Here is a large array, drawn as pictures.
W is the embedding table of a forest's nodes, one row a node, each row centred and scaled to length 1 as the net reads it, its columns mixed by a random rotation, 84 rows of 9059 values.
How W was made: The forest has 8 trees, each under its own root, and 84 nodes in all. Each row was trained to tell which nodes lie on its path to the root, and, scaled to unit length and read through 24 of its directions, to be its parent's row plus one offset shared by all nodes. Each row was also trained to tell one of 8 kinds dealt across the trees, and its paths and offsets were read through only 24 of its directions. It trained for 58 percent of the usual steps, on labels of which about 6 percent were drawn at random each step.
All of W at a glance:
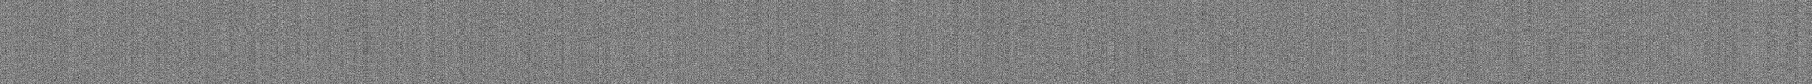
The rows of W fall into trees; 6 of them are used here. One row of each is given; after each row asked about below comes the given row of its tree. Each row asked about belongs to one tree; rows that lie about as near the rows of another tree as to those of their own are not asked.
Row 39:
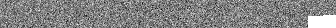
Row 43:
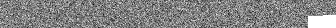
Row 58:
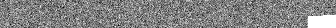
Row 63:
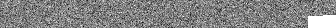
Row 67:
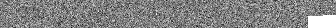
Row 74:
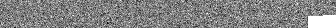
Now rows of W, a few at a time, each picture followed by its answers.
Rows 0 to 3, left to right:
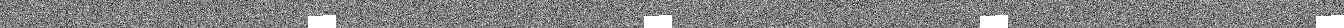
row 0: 58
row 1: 63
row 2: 67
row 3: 39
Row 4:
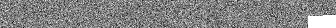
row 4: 63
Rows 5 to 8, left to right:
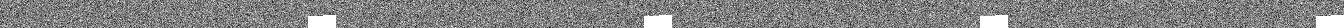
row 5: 63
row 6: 67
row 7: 58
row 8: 63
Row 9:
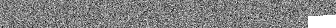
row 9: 58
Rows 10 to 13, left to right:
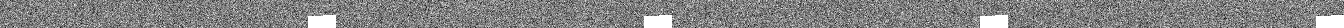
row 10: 58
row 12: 67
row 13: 63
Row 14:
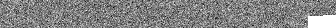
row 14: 63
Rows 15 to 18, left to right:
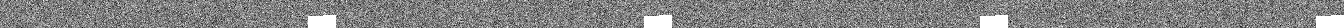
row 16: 58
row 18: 63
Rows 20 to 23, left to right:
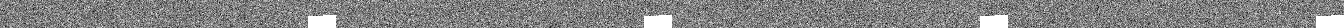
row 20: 67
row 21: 67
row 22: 67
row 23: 43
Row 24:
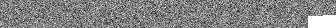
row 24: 43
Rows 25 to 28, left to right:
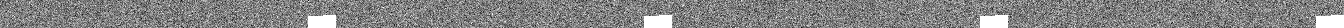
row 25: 58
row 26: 67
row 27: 58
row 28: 67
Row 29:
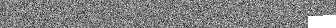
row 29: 74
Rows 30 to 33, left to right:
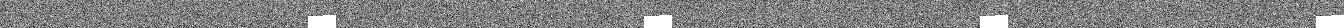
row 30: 74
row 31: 63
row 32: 43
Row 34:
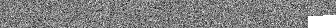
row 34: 39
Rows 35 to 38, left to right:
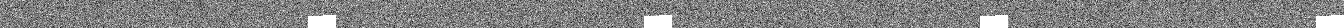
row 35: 58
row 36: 67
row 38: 58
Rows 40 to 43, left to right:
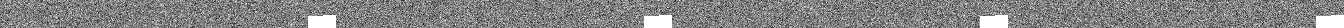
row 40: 63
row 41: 58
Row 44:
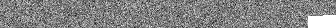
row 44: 43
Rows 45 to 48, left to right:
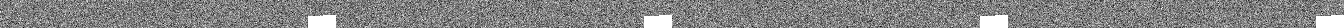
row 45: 67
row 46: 43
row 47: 43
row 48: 43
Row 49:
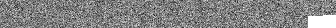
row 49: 58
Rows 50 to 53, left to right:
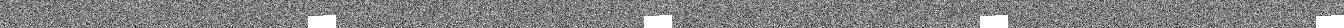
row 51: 58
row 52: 43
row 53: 43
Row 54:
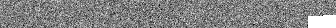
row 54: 39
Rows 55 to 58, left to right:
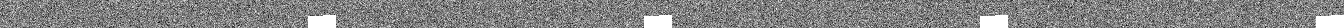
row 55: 63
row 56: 63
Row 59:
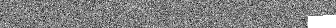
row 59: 43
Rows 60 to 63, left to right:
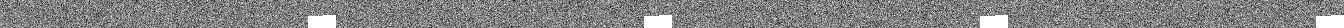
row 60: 58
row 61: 43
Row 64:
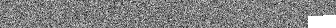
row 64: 39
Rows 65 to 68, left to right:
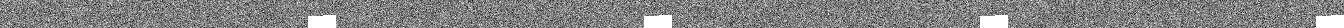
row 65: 63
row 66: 58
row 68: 58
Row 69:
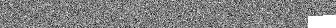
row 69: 43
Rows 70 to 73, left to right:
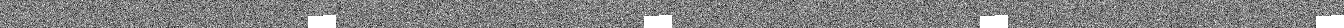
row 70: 43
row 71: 74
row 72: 43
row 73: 39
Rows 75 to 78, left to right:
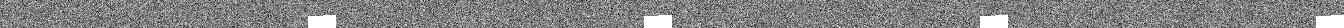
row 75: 63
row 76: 58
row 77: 67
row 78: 67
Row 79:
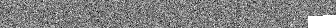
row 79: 63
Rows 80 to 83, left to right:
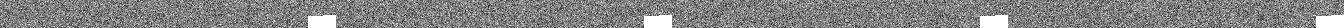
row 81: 43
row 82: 63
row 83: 43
